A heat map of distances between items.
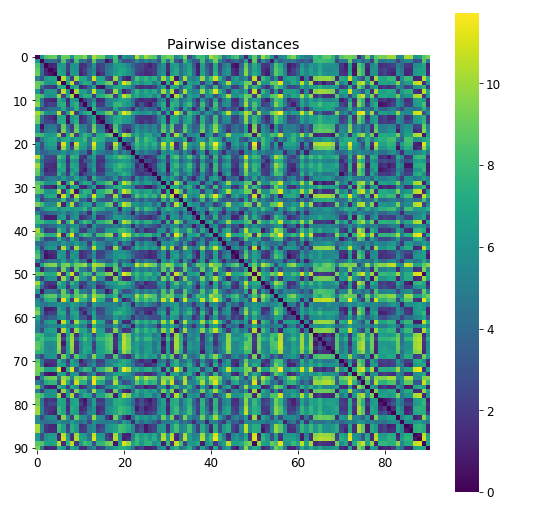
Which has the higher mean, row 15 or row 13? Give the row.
13
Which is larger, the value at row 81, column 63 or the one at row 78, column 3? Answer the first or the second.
the first
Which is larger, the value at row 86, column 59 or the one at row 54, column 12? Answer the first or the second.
the second
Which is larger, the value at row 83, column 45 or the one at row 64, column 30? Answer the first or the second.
the second
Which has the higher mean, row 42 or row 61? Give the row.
61
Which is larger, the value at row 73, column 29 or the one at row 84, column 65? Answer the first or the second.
the first
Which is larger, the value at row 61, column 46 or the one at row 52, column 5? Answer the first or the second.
the second
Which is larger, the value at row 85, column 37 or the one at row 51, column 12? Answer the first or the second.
the second
